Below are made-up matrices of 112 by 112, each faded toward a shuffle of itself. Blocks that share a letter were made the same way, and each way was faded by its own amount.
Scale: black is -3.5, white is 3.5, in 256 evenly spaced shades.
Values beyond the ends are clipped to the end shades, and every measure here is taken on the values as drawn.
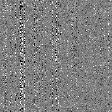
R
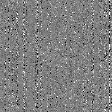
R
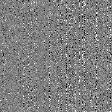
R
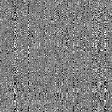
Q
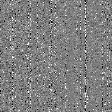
R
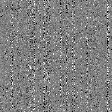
R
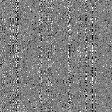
Q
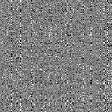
Q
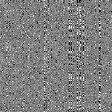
Q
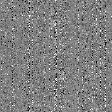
R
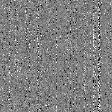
R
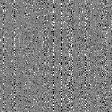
Q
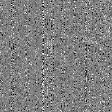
R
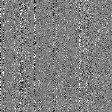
R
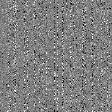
R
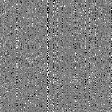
Q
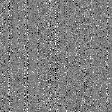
R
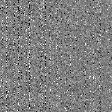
R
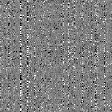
Q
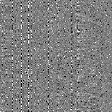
Q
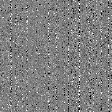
R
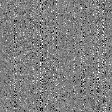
R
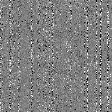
R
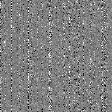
R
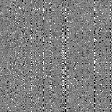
Q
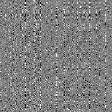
Q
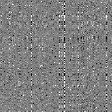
Q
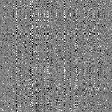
Q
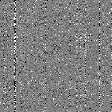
Q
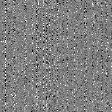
R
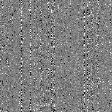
R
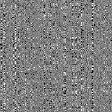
Q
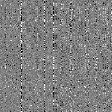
Q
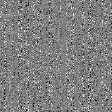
R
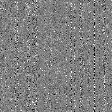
R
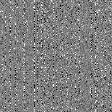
R
